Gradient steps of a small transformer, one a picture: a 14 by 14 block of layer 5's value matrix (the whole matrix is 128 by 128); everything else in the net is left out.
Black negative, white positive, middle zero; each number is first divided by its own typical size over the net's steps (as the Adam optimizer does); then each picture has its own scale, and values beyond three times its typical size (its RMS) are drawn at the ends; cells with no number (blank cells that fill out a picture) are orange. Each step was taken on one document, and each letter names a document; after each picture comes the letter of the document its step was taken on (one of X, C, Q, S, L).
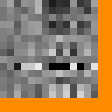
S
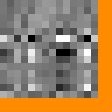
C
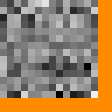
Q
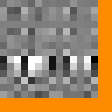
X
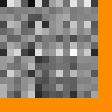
Q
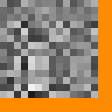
X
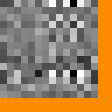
S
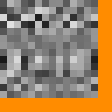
Q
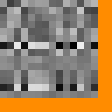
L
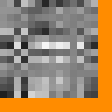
L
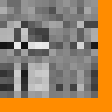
L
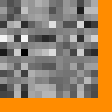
L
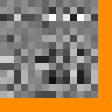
S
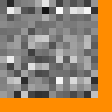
C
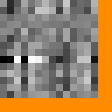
X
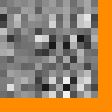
S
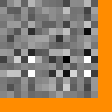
X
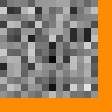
Q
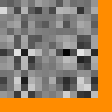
C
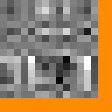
C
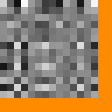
L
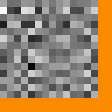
X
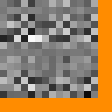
X
